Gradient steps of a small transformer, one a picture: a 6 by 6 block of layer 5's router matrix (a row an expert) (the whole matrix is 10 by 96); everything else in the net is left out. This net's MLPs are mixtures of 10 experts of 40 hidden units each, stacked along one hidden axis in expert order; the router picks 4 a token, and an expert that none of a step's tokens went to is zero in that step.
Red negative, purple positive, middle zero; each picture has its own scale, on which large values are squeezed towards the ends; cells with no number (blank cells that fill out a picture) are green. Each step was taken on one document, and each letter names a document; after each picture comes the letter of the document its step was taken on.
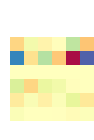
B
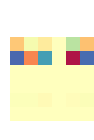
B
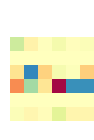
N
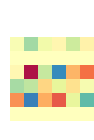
N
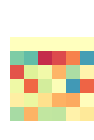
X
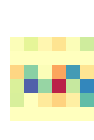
N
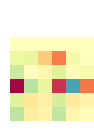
X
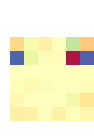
B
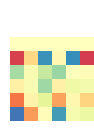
X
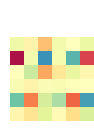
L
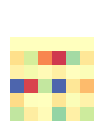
X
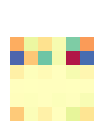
B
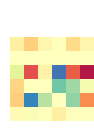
N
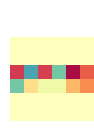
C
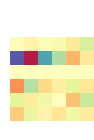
B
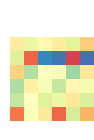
L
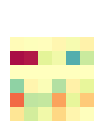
L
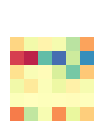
L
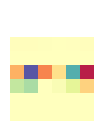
C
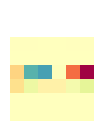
C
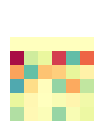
X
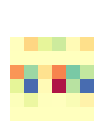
N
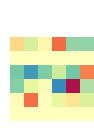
N
